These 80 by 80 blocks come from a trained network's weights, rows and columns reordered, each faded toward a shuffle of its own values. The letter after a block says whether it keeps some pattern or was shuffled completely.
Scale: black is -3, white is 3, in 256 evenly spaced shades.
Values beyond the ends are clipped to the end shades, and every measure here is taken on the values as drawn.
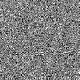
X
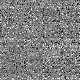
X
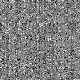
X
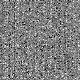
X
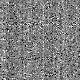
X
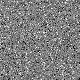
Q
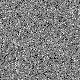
Q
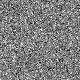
Q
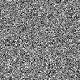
X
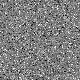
Q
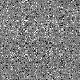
X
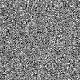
X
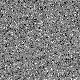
Q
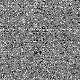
X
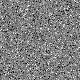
Q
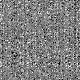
X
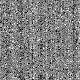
X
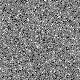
Q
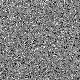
Q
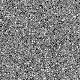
Q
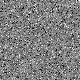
Q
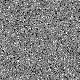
Q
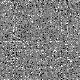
X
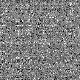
X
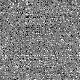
X
